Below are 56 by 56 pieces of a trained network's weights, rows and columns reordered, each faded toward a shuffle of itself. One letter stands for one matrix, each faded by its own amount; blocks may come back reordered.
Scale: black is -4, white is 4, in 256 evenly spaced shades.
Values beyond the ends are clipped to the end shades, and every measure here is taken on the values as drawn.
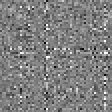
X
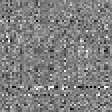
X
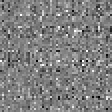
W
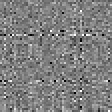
X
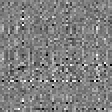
X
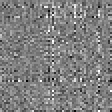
X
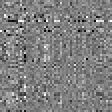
X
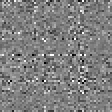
W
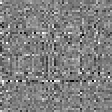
X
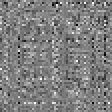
W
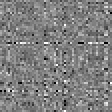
X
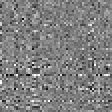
X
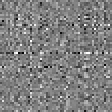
X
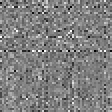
X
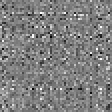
W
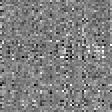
W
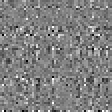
W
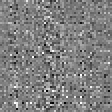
W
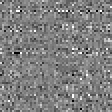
W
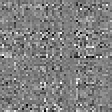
W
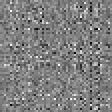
W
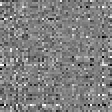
W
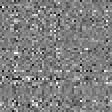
W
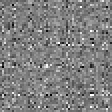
W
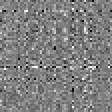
X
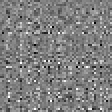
W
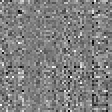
W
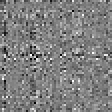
W
